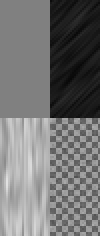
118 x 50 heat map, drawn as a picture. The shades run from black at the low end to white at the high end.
The table splits into 2 rows of 2 panels. Panel 1,1: middling, flat. Panel 1,2: very low, slanting up to the right, faint in contrast. Panel 2,1: high, streaked downward. Panel 2,2: middling, checkered, strong in contrast.
